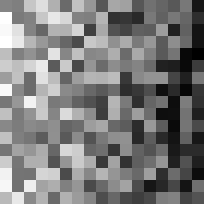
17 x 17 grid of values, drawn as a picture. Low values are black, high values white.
The texture is fine-grained noise. There are no regular stripes. There is an overall slope up to the left. The top left is the ninth with the highest average.
